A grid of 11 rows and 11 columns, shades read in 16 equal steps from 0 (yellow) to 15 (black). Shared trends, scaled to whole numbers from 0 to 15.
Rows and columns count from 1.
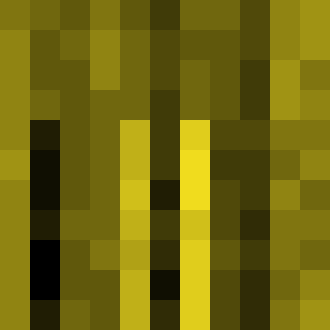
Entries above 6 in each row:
9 7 8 8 8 7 7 8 8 7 7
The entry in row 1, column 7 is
8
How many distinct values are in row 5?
9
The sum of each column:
66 131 96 84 54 126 39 105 121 72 70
